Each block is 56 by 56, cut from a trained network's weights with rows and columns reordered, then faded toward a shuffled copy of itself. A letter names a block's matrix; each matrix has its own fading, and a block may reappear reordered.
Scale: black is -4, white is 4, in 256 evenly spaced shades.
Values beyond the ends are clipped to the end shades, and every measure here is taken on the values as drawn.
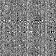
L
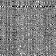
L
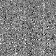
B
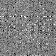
B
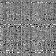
L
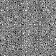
B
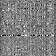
L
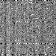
L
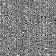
B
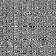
L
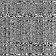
L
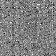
B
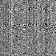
L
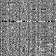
L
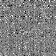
B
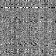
L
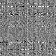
L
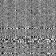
L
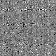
B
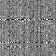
L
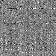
B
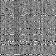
L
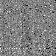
B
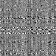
L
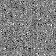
B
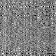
L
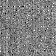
B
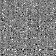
B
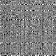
L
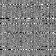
L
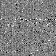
B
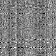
L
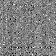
B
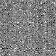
B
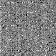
B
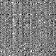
L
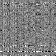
L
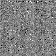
B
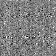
B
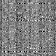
L
